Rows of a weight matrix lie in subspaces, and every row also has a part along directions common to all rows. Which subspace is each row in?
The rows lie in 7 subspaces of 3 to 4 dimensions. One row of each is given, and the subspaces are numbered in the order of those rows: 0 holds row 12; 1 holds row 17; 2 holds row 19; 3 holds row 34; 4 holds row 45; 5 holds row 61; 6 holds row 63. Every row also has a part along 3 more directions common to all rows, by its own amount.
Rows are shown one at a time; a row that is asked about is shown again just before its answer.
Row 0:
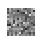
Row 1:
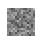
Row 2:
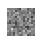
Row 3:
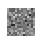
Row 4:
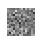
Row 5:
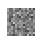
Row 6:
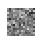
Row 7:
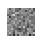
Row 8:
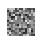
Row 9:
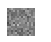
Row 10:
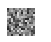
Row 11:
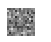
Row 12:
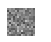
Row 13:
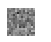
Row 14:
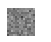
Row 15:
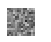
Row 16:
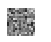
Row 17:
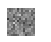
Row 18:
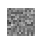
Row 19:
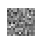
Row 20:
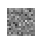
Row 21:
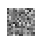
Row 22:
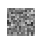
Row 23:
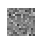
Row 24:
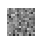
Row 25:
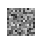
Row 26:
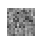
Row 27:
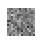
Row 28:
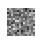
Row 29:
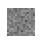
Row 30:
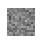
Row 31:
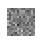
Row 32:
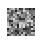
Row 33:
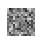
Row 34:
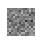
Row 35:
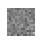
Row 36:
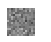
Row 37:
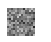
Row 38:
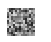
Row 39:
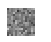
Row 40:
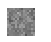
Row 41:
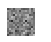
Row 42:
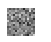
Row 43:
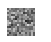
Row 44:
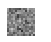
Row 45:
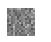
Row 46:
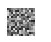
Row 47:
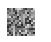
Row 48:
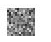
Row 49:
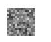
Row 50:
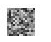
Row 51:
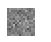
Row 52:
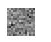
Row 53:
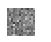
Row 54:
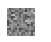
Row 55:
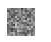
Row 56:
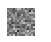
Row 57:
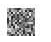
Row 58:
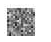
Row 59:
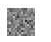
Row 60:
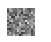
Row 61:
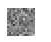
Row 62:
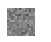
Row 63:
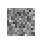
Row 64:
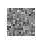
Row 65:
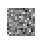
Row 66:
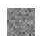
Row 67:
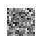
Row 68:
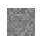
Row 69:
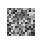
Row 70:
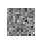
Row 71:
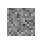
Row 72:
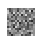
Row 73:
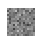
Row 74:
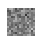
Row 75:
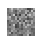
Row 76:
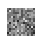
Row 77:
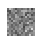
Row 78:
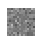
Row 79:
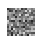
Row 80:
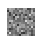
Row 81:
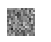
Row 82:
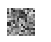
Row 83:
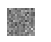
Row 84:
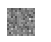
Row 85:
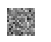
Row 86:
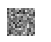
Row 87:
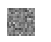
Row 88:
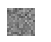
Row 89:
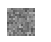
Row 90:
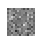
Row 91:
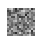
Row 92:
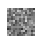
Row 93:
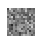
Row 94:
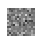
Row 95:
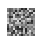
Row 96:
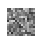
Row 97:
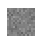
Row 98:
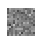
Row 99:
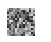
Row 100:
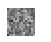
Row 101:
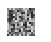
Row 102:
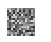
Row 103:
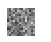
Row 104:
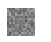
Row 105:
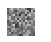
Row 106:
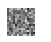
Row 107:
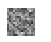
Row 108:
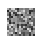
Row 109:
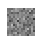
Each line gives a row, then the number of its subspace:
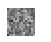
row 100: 6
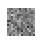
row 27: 0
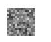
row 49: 6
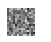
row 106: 3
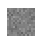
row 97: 1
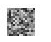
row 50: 5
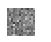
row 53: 6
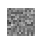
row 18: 2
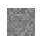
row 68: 1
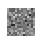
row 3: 0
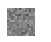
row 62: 1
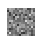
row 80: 0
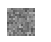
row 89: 5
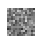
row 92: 5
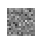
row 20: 0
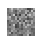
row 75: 4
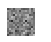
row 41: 6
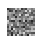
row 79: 1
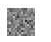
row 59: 4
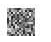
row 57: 1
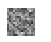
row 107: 1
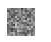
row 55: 4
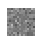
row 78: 0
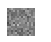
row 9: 0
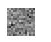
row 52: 2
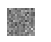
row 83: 3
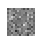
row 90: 6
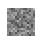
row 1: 0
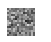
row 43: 2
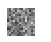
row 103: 5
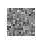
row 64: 5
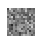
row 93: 2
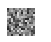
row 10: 4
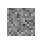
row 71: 0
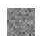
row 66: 1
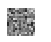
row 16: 2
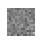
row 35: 3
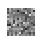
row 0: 5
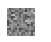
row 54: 2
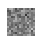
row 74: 3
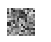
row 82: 5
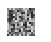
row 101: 6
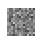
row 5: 6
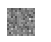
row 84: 4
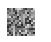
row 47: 4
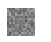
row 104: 2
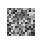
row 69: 3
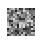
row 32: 6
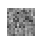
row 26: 6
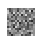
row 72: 1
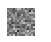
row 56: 0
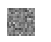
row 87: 2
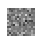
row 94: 0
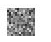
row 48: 2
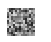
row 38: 2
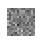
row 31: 0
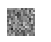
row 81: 4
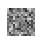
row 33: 2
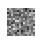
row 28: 5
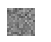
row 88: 3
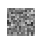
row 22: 2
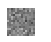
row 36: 5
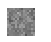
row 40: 6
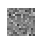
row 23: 0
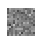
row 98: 5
